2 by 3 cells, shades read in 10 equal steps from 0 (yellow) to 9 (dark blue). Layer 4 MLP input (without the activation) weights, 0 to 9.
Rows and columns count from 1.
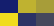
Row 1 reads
9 2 3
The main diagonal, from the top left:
9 8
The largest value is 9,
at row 1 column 1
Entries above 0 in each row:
3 2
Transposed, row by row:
9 0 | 2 8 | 3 7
